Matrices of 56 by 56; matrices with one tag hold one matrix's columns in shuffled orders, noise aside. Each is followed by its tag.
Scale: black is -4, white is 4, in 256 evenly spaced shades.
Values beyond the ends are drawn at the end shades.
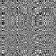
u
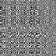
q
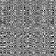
q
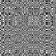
u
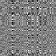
u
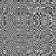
u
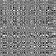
q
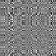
u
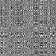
q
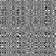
q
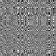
u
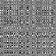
q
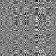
u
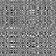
q
